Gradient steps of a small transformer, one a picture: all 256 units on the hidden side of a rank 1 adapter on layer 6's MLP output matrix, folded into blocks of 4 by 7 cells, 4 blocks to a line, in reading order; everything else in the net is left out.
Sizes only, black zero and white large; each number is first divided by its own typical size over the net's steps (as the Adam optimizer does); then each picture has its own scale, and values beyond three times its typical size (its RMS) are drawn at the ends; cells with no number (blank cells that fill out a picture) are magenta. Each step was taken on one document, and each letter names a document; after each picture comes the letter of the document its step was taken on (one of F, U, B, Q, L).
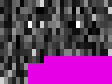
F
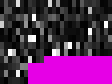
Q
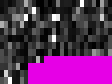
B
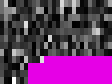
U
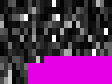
B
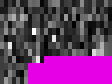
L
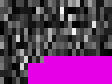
U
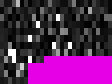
Q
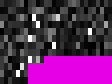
Q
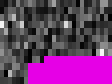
L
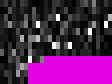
Q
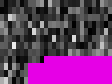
L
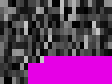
U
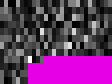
U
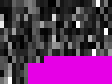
B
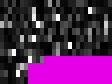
Q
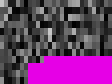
U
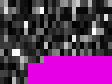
U
